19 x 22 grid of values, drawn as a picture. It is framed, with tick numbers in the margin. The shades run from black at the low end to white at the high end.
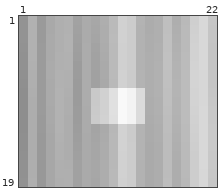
The centre is the roughest part. The field climbs toward the right. An odd patch, higher than its surroundings, sits in the centre. The grain runs up and down. On average the colour sits 70% of the way up the scale.
